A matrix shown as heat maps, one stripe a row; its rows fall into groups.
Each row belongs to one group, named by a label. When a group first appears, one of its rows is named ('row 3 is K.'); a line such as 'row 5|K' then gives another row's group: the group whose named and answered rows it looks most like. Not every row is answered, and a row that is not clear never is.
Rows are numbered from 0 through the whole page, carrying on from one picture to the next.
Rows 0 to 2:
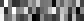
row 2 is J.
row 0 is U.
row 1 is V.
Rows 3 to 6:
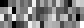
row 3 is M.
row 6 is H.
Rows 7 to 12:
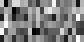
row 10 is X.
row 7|V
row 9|U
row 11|J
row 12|U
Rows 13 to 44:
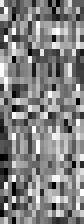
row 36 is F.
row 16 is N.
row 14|U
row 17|N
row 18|U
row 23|X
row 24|X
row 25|U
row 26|H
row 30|U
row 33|N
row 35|M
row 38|N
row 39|U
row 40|H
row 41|N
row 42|U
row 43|M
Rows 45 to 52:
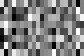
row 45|V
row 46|U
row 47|H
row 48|X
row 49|U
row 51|U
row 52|V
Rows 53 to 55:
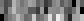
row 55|M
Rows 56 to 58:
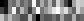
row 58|J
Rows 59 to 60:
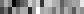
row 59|H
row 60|N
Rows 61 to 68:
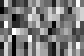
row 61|U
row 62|M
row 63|H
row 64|U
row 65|F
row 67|U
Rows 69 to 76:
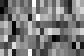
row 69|M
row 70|M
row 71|N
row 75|F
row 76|J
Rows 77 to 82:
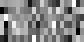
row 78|M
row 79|X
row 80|V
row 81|V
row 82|M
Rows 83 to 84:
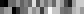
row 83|M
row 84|H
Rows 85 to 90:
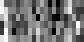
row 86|X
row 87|J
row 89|U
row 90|X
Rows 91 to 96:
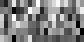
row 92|H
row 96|J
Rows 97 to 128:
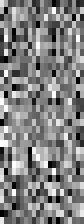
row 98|V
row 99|F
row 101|U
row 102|U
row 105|M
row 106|J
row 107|U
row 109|H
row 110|V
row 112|X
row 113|V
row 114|M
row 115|X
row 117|X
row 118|N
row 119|N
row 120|F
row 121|V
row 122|X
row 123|H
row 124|V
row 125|X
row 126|H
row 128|X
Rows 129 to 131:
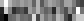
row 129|X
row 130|U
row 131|M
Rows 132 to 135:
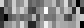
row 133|F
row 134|M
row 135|F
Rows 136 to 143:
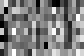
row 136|J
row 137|V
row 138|U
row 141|M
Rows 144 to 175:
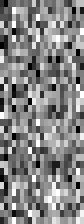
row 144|M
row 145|F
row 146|N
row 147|V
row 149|N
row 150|M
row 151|V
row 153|F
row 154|J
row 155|V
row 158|N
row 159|U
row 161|N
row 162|V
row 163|H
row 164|N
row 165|J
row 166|M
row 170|V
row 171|N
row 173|V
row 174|H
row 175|N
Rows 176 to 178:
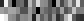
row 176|U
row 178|X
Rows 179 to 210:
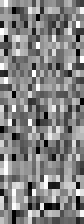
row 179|X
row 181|J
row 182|U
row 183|X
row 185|N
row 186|V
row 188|X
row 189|M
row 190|X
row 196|J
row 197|M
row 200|J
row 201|U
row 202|X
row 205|F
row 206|N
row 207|V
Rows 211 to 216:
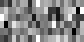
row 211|N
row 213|X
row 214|V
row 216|N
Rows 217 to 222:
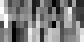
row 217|J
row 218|X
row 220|U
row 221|H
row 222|H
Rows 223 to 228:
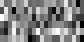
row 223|V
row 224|U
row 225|X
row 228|F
